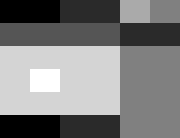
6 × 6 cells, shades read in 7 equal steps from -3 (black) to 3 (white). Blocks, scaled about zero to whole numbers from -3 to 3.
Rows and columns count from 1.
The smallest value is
-3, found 4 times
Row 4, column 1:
2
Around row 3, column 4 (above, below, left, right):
-1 2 2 0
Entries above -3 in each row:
4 6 6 6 6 4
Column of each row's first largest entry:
5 1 1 2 1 5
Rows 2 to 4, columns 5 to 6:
-2 -2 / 0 0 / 0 0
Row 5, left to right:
2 2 2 2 0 0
